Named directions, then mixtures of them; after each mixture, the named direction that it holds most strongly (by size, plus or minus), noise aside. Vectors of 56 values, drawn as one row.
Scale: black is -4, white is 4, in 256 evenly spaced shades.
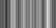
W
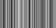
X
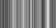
W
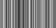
X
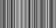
X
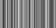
X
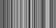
X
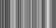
W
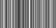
X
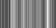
W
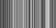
W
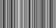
X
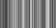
W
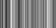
W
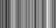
W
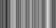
W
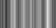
W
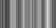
W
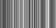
X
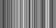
X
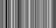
X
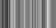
W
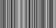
X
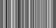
X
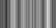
W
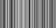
X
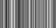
X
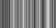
W
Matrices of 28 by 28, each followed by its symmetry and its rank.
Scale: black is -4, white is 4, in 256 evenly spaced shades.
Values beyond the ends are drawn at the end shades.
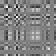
symmetric, rank two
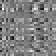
neither, rank three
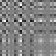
symmetric, rank two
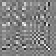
symmetric, rank three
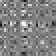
symmetric, rank three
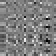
neither, rank three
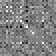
symmetric, rank five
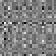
neither, rank three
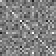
symmetric, rank five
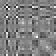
symmetric, rank three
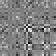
symmetric, rank three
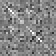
symmetric, rank five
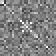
symmetric, rank five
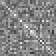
symmetric, rank five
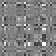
symmetric, rank two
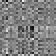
neither, rank three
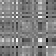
symmetric, rank two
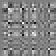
symmetric, rank two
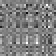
neither, rank three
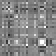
symmetric, rank three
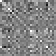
symmetric, rank five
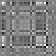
symmetric, rank two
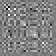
symmetric, rank three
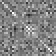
symmetric, rank five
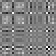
symmetric, rank two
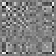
symmetric, rank three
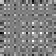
symmetric, rank two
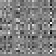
neither, rank three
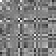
symmetric, rank three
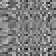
neither, rank three
